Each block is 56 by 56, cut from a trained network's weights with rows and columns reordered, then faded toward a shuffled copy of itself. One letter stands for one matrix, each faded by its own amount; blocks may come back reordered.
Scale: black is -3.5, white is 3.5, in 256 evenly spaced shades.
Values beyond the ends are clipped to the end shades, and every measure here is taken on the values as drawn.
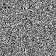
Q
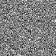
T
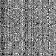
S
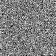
Q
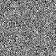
T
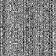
S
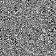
T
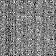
S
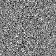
Q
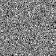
T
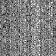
S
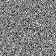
T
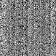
S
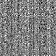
S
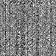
S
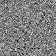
Q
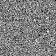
Q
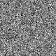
Q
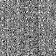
S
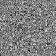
T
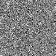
Q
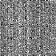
S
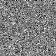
Q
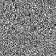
T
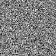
T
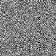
T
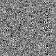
T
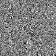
T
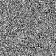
Q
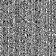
S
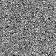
Q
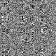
T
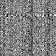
S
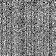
S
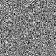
T
